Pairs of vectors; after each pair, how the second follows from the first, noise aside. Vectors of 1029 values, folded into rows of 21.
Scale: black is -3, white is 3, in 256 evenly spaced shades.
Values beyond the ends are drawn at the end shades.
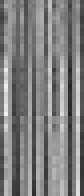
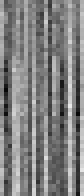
negated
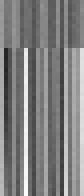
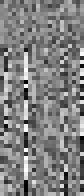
sign-scrambled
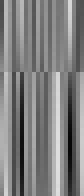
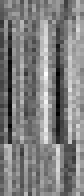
wrapped around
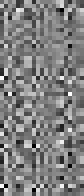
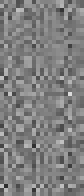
shrunk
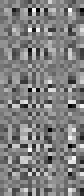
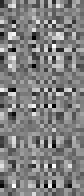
reversed
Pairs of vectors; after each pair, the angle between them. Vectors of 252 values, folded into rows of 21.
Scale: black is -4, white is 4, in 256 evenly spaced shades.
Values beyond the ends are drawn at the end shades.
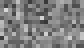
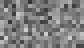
nearly parallel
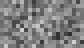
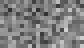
orthogonal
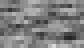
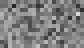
orthogonal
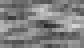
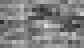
nearly opposite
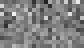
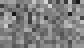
nearly opposite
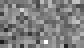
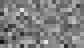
nearly parallel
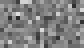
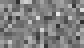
nearly parallel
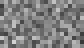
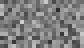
nearly opposite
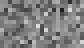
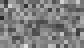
partly opposed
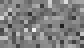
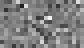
orthogonal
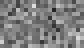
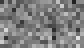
partly aligned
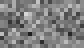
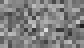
partly aligned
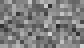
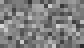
nearly opposite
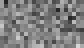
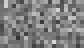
nearly opposite
